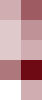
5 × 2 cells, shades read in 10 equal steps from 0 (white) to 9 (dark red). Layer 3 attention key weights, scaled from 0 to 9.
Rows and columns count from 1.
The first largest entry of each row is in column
2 2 2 2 2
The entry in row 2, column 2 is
4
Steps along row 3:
up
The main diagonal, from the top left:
3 4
